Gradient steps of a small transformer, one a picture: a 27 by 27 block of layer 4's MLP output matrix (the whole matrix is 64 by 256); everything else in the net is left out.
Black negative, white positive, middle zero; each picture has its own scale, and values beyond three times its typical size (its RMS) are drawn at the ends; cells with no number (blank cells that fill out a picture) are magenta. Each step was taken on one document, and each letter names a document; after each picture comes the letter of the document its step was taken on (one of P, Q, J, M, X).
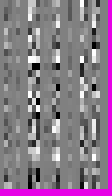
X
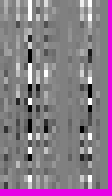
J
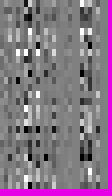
J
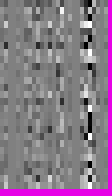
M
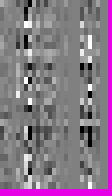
J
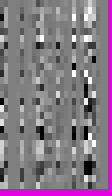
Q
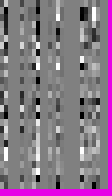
X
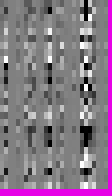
M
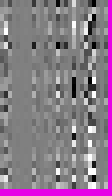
Q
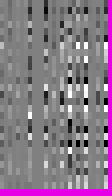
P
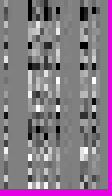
X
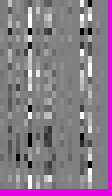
J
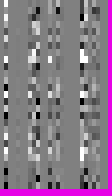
X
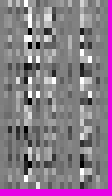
J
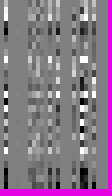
X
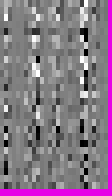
X
